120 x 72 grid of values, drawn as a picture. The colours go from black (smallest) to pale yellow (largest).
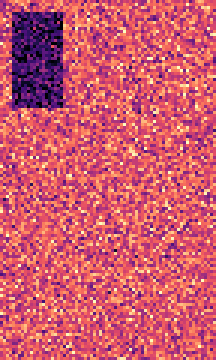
There are no regular stripes. An odd patch, lower than its surroundings, sits in the top left. The halves do not mirror each other. The ninth with the lowest average is the top left. Overall the values sit about 60% of the way up the scale.
